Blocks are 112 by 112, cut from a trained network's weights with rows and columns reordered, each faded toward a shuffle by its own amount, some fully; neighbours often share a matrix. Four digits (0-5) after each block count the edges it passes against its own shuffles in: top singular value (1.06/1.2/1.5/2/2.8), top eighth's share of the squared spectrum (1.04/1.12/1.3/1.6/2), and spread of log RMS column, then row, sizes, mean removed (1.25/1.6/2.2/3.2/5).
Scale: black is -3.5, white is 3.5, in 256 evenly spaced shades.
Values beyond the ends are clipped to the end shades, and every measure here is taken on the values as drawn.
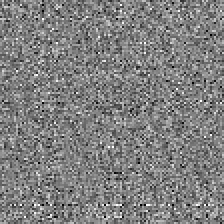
4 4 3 2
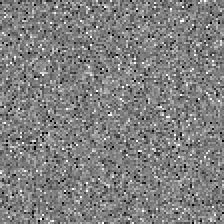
0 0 0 0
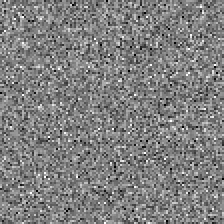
2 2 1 1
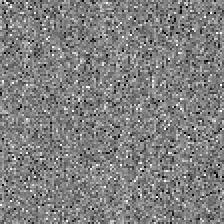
1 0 0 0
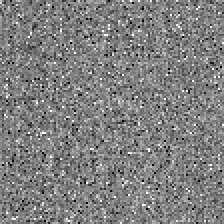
1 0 0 0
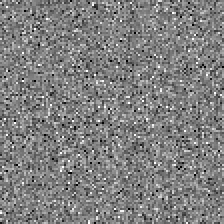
1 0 0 0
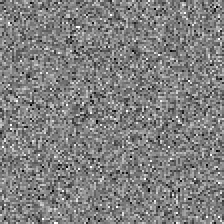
0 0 0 0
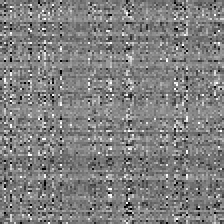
4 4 4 2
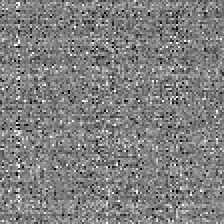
3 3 3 1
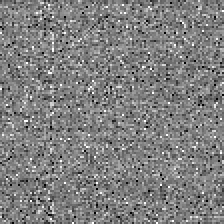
2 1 1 0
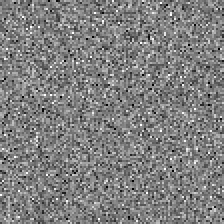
0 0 0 0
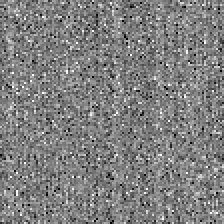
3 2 0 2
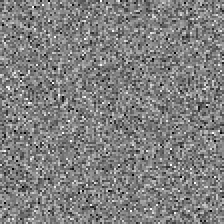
1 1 0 0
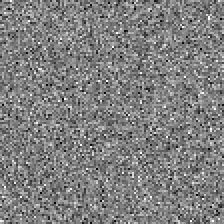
0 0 0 0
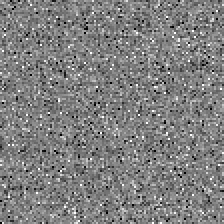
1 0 0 0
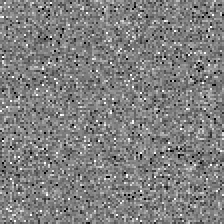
1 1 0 0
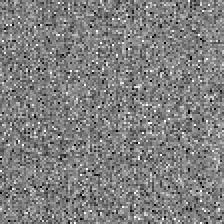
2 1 0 0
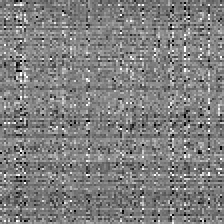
4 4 4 2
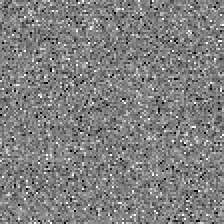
1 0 0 0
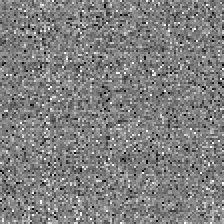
2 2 2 0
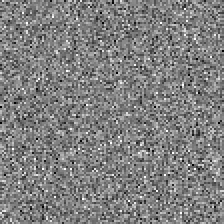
2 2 1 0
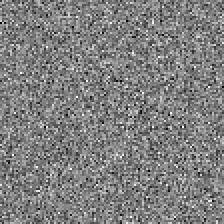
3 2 0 1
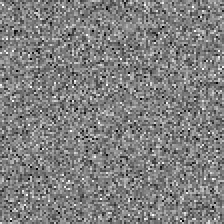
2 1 0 0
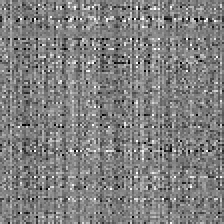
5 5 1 4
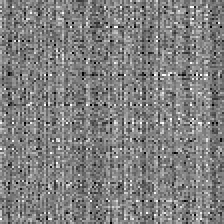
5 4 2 4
